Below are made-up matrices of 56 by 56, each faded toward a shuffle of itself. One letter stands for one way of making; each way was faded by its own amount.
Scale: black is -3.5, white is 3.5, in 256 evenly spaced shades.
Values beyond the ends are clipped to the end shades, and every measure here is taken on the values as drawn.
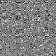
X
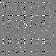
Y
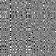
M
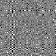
M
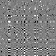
Y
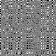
M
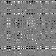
Y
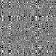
M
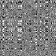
M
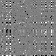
Y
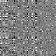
M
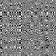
M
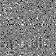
X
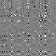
Y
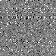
X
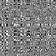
M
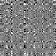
M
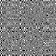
M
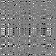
Y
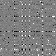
Y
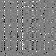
Y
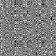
M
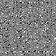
X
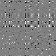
Y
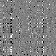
M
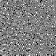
X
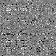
X
